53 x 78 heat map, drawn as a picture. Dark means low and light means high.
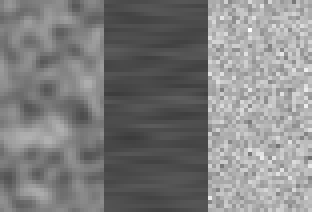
It is made of 1 by 3 panels. Panel 1,1: middling, blotchy. Panel 1,2: low, streaked across, faint in contrast. Panel 1,3: high, fine-grained.
